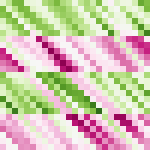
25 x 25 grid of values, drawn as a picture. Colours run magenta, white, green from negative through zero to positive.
Stripes: horizontal, repeating 2 times. Grain: diagonal, down to the right. Average level on the scale: 50%.
